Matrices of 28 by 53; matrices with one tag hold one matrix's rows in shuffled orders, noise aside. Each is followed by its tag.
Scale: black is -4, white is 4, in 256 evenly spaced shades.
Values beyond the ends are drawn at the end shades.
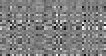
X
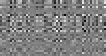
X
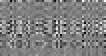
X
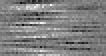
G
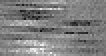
G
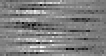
G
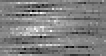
G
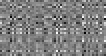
X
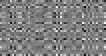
X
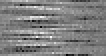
G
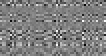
X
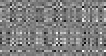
X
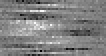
G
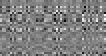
X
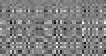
X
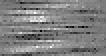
G
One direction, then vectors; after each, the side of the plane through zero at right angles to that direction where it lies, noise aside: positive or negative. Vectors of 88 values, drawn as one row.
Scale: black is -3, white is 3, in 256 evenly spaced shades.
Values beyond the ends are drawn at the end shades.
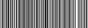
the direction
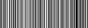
negative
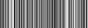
positive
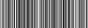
positive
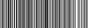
positive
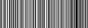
negative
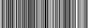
positive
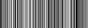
negative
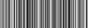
positive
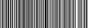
positive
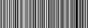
negative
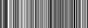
negative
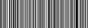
negative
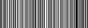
negative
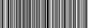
positive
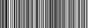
positive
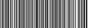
positive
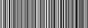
negative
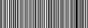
negative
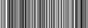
negative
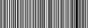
negative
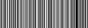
negative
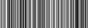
negative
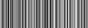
positive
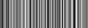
positive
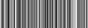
positive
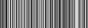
positive
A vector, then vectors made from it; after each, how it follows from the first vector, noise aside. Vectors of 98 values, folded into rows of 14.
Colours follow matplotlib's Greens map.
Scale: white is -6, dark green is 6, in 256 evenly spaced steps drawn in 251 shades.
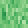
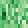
scaled up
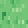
partly zeroed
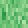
copied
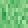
copied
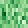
scaled up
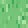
partly zeroed
